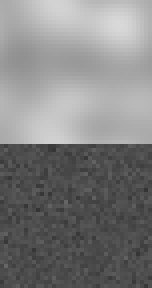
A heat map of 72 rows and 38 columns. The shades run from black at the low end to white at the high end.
The table splits into 2 rows of 1 panel. Panel 1,1: high, smooth. Panel 2,1: low, fine-grained, faint in contrast.
